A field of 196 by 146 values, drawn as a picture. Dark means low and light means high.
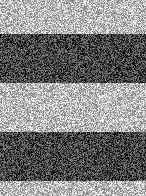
Horizontal stripes repeat 2 times down the table. The histogram is flat. There is no overall slope.
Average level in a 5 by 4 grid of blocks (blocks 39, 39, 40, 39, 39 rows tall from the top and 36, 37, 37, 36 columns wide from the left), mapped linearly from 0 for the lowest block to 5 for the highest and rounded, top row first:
5 5 5 5
0 0 0 0
5 5 5 5
2 2 2 2
2 2 2 2
